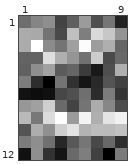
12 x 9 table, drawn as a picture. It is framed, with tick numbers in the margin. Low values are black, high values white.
Stripes: horizontal, repeating 2 times. Average level on the scale: 50%. Calmest part: centre. Slope: none.
